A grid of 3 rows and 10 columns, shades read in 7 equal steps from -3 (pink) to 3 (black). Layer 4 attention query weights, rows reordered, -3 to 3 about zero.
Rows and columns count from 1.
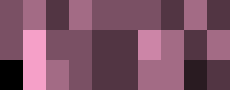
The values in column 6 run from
0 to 1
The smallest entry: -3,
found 2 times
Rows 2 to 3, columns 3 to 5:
0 0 1 | -1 0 1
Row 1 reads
0 -1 1 -1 0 0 0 1 -1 1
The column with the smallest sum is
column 2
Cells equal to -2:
1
